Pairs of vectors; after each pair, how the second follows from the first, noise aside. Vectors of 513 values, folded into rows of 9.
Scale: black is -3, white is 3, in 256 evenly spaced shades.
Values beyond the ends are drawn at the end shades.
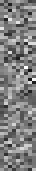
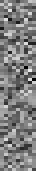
negated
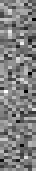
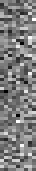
negated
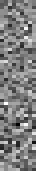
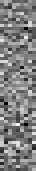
sign-scrambled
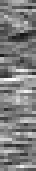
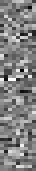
sign-scrambled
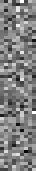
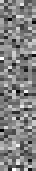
reversed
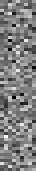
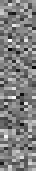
sign-scrambled
